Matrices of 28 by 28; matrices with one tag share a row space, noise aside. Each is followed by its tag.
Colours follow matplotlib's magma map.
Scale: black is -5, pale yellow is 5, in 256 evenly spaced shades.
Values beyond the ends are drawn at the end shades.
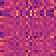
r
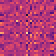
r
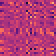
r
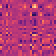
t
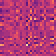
r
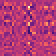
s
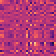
r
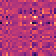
t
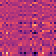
t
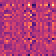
s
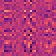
s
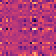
t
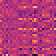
t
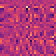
r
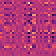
s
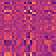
s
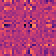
s
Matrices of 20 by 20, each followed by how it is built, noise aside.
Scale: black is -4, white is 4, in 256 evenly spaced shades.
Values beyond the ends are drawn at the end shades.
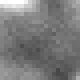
smooth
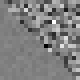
upper triangular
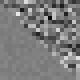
upper triangular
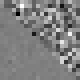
upper triangular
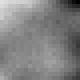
smooth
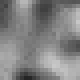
smooth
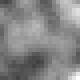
smooth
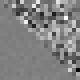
upper triangular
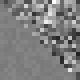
upper triangular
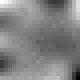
smooth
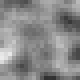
smooth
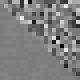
upper triangular
